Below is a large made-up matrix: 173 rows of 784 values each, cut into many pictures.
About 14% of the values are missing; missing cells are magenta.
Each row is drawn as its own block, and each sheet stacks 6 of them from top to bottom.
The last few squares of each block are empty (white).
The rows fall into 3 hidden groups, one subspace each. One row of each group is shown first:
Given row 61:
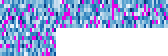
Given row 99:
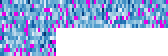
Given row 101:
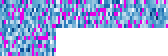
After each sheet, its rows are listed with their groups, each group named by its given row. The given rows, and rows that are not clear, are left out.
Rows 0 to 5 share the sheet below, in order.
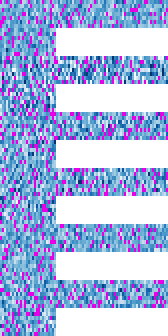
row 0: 101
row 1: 101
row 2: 99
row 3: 99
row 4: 99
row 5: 99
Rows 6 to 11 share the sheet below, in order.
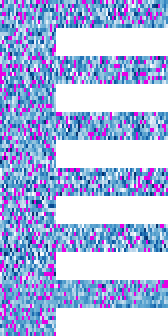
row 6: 99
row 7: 101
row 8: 101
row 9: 99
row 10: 61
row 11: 99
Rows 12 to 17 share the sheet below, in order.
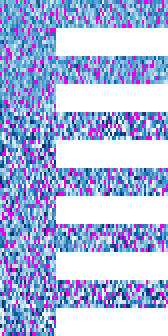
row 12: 101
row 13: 101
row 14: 99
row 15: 61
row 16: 61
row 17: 99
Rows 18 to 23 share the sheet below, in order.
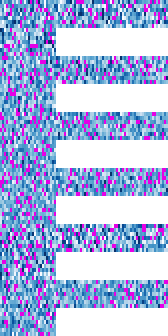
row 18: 99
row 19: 101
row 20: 101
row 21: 101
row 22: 101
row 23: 61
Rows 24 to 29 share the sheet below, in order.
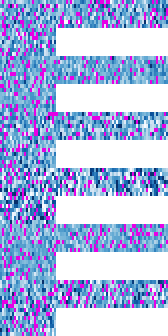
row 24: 99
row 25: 101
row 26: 61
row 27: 101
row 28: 101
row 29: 101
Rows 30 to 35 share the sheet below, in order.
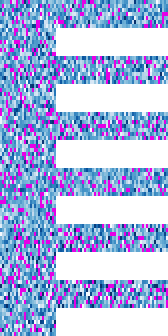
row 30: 61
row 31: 61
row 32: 99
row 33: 61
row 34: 99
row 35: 99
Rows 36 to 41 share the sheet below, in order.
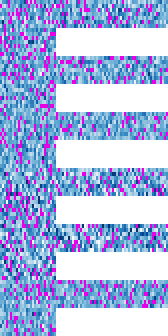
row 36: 99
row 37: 99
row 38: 99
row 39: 61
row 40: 61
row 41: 99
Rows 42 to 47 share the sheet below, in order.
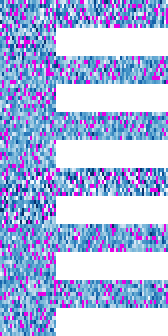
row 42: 61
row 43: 101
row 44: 99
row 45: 101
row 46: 101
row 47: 101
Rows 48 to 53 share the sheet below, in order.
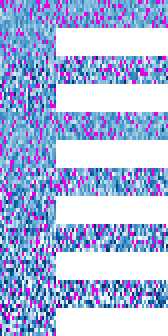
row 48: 61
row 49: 99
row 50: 101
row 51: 101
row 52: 61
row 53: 101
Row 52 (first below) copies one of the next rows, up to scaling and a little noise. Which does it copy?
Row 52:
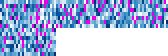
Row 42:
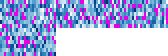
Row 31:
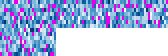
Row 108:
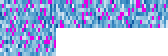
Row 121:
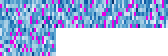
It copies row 42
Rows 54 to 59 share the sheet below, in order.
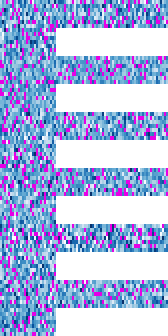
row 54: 99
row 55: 61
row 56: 61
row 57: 61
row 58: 101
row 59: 61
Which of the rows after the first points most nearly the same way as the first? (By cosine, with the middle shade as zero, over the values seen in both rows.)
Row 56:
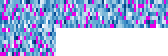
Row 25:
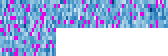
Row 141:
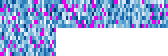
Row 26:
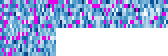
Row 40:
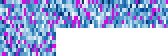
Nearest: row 40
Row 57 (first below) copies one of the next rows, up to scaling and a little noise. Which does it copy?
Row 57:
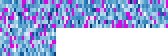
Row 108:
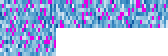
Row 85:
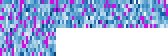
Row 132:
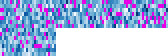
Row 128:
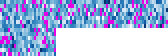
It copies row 85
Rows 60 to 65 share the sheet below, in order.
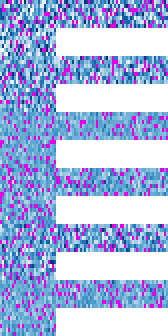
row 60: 61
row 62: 101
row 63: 101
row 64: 99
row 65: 101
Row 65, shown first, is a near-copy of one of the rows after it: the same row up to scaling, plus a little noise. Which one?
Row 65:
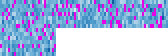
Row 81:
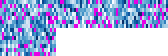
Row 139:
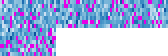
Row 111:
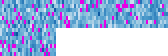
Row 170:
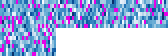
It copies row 170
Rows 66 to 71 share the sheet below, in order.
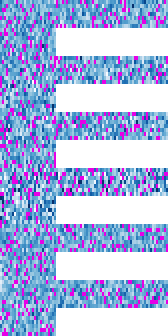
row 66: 99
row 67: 101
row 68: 61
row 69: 99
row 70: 61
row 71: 99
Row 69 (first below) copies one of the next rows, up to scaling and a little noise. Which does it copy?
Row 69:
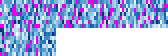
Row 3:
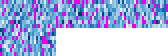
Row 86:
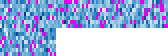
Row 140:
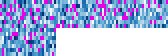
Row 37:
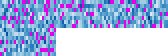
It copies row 3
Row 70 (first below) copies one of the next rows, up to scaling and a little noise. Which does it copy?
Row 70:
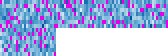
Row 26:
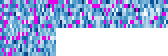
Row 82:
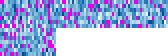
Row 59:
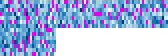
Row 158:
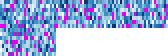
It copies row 158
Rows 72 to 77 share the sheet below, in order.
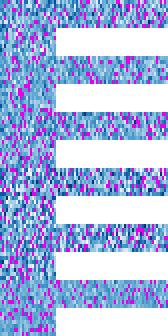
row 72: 101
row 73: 101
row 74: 61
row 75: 101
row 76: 99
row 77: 61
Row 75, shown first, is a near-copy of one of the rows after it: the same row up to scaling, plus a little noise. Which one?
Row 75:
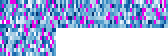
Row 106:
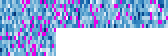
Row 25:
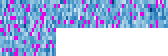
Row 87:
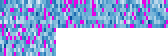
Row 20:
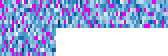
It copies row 87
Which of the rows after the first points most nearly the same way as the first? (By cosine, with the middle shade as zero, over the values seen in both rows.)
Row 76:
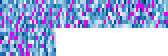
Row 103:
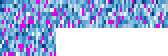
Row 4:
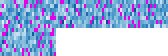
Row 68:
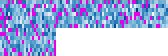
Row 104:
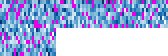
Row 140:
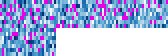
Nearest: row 103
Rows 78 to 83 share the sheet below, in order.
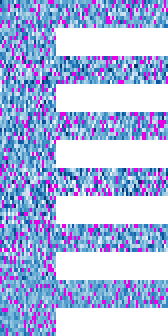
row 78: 99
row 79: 61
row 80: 101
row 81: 101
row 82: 61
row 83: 61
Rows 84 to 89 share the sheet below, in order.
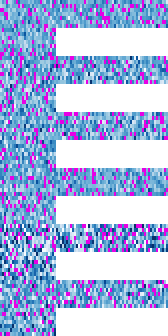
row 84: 61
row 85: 61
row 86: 99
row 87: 101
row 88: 61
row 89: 61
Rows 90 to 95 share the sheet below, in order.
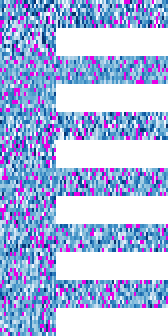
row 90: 101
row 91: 101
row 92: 99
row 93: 99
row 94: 61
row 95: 61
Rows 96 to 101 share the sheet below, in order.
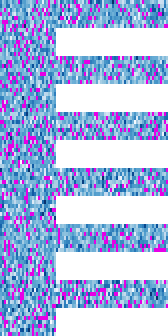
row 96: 101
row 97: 101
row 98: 61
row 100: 99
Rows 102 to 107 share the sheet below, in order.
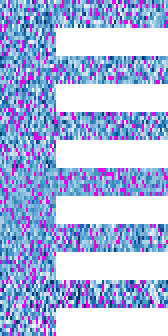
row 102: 99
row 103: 99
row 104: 61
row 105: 99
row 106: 101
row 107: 101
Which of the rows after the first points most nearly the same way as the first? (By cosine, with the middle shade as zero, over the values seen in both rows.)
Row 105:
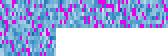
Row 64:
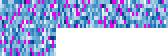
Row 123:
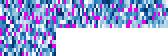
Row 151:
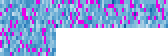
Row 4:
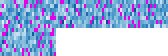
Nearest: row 64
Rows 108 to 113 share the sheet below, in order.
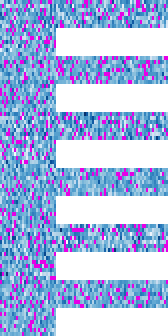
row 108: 61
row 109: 61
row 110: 61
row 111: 101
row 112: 101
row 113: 61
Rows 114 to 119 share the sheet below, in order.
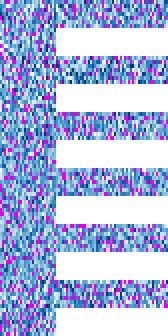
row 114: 61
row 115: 101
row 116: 99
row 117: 99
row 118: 61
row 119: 61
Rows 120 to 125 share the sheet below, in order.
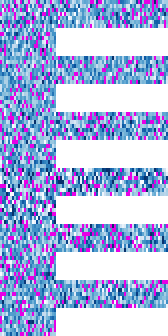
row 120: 101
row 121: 61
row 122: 101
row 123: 61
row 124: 101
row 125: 99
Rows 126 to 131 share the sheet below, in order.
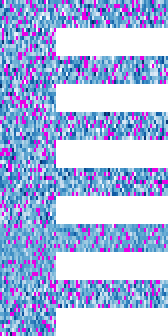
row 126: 99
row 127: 101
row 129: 61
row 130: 101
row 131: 101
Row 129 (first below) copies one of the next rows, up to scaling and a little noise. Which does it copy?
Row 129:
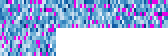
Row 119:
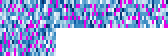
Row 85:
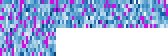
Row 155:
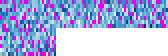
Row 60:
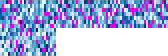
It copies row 60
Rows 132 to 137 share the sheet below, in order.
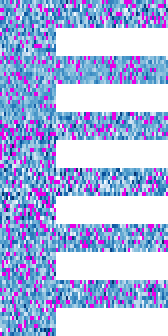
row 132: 61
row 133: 61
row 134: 61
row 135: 101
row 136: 101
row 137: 101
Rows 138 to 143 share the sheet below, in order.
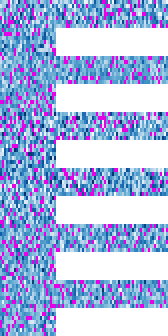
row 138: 61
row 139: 101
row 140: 99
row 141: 101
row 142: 99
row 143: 99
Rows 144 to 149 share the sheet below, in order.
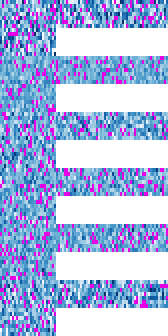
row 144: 101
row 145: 61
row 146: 61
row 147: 61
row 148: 99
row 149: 101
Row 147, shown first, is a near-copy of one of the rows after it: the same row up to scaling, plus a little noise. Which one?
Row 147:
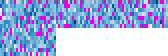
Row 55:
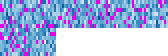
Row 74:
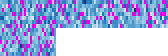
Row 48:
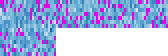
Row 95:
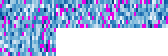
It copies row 48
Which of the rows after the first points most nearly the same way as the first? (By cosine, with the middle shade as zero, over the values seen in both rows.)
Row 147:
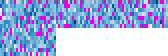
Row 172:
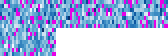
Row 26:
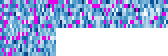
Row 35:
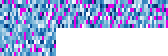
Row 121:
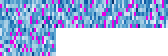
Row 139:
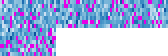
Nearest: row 26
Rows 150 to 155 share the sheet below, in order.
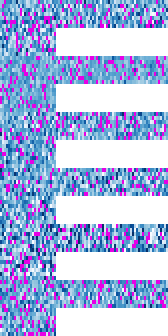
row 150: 61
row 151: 101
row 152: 101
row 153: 99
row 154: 101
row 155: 61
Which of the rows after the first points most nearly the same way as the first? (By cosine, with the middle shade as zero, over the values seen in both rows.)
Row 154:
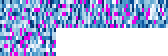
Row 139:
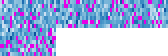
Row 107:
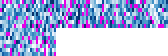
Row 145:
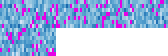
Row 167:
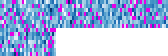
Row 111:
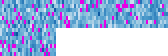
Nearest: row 107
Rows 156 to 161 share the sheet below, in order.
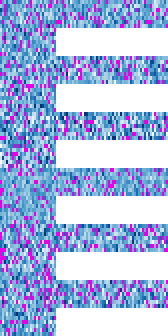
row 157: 101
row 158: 61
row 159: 101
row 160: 61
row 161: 99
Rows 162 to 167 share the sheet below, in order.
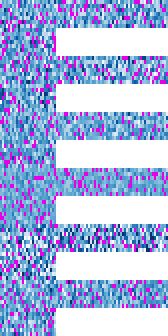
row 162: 99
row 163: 99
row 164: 61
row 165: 61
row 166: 61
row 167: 99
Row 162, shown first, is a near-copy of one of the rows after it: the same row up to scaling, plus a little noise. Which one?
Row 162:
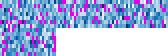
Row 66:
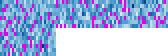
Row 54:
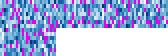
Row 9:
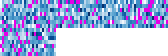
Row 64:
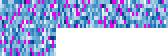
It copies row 54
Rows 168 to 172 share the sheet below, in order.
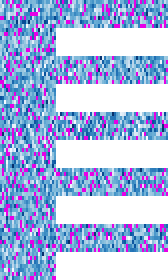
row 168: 61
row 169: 101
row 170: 101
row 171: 101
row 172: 61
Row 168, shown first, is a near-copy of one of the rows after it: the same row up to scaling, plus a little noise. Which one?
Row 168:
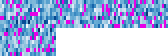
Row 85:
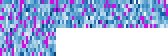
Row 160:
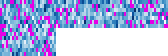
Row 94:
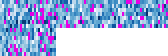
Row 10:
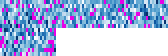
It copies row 94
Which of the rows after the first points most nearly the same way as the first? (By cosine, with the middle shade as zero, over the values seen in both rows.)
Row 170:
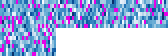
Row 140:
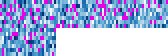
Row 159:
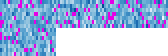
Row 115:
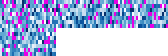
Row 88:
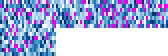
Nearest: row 115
